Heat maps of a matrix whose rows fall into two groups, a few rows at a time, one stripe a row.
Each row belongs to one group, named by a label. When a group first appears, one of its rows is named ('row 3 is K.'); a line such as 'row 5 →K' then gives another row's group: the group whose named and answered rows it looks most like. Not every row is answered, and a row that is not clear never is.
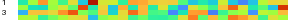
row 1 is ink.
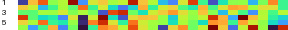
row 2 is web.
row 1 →ink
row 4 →web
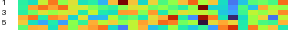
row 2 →ink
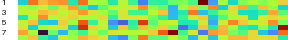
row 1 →ink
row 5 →web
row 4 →ink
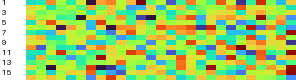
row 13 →web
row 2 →web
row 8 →web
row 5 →ink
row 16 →web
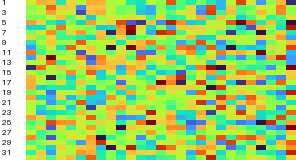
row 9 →ink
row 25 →ink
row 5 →web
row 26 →ink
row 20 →web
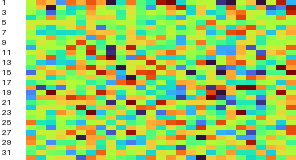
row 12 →web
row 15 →ink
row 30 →ink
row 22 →ink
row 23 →web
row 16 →web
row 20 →ink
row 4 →ink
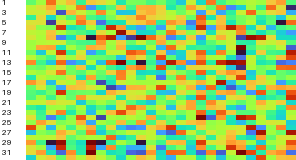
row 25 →ink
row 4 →ink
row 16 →web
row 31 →web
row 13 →web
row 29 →web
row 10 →web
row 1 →ink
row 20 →ink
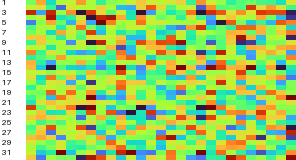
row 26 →ink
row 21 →ink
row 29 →web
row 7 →web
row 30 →web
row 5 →ink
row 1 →ink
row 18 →web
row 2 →web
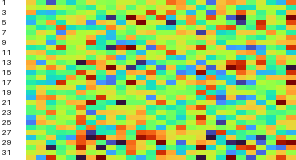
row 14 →web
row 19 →ink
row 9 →web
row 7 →web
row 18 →ink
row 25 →ink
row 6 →web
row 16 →web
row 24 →ink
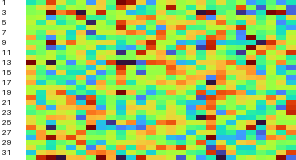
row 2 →web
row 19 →web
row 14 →web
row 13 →web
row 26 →web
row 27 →ink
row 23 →ink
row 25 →web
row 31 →ink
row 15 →web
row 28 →ink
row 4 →ink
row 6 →web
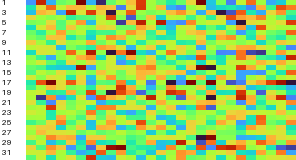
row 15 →ink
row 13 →web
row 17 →ink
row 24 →web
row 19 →web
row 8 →web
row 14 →ink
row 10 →web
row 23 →web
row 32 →web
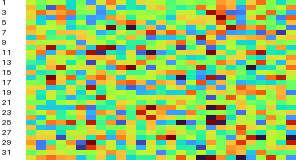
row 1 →web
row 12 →ink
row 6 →web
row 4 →web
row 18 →web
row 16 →ink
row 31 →web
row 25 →ink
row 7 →ink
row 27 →web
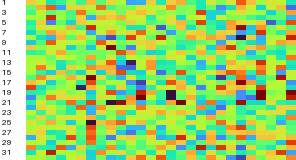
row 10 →web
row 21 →web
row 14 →web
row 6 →web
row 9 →ink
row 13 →web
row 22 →ink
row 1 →web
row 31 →ink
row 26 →web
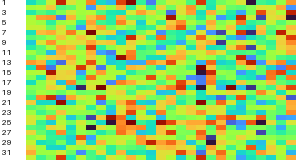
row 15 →ink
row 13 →web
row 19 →web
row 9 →ink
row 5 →web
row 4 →web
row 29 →ink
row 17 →web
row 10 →web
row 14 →ink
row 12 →web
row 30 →web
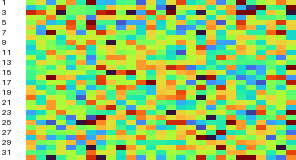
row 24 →ink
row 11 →ink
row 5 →web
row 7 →ink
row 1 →web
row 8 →web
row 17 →ink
